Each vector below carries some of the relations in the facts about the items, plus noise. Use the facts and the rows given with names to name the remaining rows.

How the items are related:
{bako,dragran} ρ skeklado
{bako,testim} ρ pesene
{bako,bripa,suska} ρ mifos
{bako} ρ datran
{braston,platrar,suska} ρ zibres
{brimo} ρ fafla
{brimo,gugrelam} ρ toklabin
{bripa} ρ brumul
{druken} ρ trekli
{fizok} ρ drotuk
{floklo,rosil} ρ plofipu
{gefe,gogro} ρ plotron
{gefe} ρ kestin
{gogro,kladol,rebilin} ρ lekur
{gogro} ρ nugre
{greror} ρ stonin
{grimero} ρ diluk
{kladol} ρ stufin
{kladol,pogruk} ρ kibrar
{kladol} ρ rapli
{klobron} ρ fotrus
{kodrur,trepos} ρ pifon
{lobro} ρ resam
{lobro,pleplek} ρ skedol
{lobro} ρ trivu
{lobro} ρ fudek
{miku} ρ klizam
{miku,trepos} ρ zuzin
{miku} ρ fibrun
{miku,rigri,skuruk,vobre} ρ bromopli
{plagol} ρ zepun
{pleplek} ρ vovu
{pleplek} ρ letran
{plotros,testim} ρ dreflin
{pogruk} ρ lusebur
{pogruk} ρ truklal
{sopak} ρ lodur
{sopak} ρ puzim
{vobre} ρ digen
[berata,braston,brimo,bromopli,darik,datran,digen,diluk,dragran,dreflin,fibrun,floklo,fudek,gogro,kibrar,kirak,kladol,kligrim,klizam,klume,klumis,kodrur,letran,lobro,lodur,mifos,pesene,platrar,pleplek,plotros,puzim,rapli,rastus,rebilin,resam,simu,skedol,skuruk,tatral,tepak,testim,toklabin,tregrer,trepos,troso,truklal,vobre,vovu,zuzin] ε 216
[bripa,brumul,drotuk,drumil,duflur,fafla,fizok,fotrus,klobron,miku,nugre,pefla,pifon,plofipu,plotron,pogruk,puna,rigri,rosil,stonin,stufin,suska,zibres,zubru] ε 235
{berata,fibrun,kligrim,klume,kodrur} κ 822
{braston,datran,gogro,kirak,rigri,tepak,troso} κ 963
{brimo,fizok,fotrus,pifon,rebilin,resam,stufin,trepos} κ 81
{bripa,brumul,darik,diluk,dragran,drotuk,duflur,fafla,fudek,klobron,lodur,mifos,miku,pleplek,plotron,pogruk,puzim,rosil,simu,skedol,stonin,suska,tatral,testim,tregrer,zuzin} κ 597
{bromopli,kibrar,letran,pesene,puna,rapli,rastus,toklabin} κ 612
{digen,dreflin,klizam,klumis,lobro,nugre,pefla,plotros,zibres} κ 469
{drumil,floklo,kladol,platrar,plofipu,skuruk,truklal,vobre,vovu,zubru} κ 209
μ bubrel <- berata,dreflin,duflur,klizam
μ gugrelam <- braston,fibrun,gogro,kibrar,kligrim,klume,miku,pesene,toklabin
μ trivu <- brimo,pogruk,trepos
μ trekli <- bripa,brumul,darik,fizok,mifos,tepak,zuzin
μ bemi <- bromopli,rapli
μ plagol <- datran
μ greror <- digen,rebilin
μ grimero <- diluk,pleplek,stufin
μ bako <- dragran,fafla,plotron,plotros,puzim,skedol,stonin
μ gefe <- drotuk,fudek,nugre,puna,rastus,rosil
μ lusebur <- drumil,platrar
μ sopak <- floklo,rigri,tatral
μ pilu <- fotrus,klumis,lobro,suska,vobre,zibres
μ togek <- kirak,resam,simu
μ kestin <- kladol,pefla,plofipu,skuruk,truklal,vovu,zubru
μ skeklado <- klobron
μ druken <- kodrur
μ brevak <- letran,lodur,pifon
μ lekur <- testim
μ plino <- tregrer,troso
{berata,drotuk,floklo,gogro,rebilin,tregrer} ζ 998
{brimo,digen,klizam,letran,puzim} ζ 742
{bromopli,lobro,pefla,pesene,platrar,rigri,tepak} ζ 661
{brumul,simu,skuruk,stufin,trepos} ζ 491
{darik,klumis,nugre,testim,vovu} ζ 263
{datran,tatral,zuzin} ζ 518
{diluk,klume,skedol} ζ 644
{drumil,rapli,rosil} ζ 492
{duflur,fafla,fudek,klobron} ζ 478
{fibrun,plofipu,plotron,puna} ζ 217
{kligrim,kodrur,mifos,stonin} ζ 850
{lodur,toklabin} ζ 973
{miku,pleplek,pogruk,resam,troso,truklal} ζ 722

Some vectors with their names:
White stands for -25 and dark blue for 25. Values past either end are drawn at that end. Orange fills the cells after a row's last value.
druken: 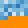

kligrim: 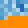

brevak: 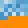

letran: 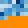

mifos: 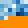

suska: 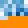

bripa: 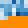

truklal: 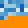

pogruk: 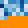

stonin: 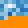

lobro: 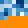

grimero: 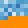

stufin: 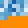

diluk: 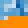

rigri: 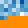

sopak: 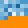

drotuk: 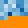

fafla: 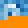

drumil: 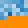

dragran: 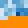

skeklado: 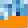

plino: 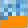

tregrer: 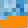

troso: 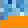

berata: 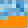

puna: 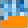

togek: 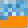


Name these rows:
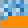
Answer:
zubru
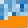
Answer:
fibrun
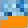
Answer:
rosil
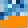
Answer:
resam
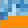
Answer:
tepak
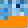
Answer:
brimo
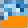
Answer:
plofipu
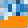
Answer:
pesene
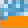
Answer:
pifon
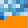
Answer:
bromopli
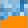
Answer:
kodrur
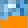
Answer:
puzim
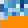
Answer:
miku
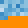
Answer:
kirak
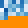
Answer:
kladol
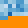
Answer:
fotrus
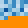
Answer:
skuruk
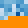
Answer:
platrar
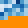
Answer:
vovu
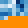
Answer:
fudek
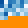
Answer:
gogro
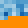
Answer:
darik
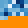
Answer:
pleplek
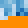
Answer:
testim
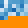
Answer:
rapli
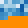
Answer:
zuzin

